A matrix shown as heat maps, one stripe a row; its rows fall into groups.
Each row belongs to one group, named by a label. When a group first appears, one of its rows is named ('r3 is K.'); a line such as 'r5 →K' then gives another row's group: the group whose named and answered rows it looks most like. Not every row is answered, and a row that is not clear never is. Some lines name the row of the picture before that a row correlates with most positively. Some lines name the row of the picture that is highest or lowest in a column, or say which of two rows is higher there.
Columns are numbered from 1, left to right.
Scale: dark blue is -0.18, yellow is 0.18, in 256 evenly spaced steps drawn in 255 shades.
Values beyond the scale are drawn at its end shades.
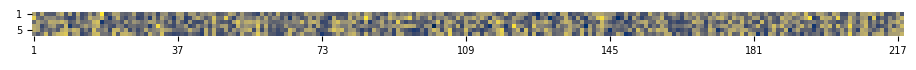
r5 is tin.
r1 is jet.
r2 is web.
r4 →web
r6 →tin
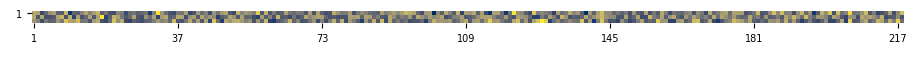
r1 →web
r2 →jet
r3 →tin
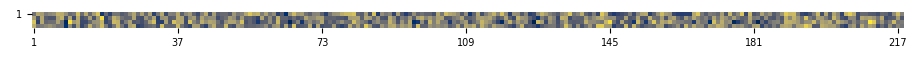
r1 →tin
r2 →jet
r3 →jet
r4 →web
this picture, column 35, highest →1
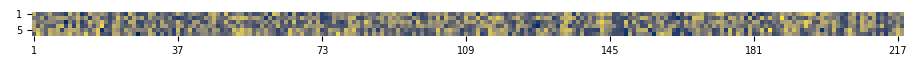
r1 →web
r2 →tin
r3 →web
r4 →jet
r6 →tin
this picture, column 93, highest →3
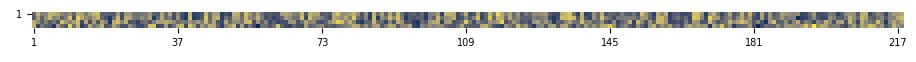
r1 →tin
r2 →tin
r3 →tin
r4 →jet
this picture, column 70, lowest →4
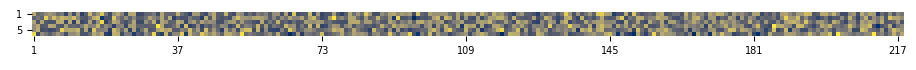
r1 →web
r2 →tin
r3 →jet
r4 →web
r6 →jet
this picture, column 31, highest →6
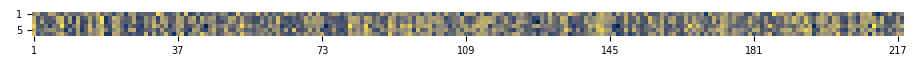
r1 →web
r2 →jet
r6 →jet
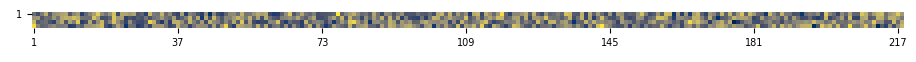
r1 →tin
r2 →tin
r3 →jet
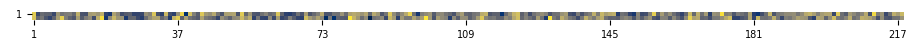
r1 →jet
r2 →jet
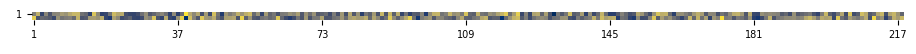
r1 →tin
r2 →jet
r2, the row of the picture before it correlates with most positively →1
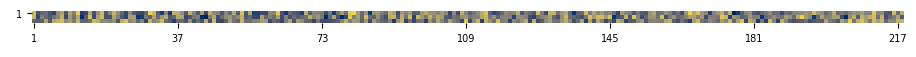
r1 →jet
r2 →jet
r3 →tin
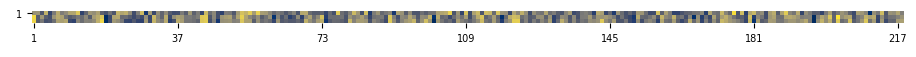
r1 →tin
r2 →jet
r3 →jet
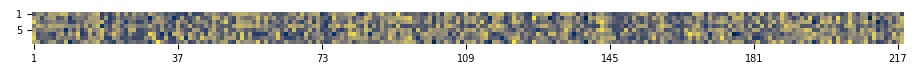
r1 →tin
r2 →web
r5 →web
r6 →jet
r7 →jet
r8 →web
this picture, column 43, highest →7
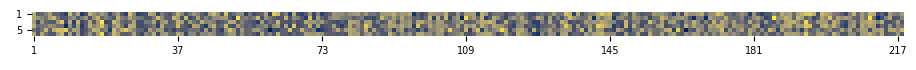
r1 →web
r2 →web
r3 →jet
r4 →web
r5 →tin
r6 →jet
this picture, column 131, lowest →2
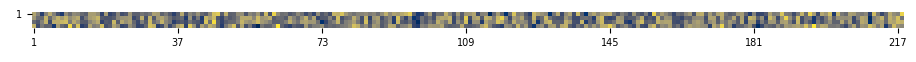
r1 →web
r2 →tin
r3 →tin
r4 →jet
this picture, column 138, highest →3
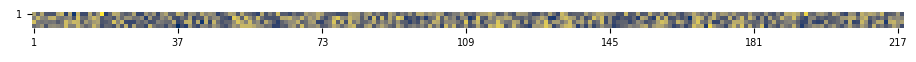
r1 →jet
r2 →tin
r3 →tin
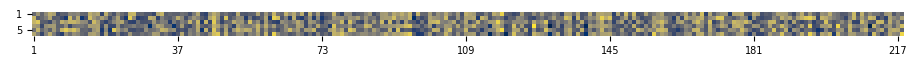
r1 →web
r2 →web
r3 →tin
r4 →web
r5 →tin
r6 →web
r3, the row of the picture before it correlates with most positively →3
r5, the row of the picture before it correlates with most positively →3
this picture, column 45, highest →2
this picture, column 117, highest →3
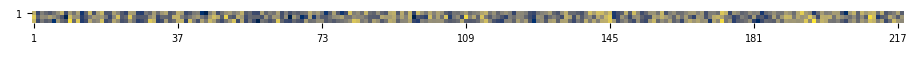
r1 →jet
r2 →web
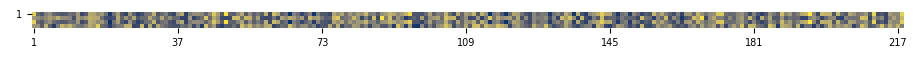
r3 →web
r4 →tin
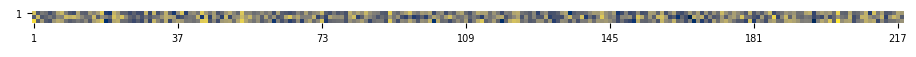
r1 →jet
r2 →tin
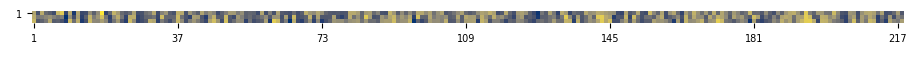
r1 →jet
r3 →web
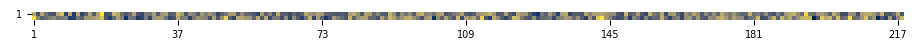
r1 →jet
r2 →web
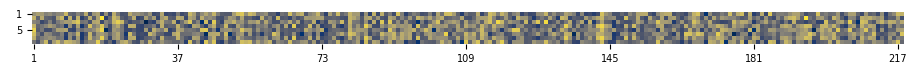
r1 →tin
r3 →tin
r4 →web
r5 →jet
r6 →web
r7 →web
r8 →tin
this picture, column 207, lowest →3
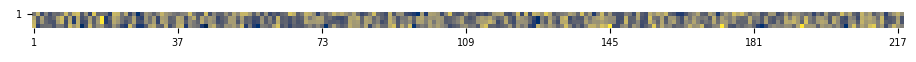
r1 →tin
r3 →jet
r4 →jet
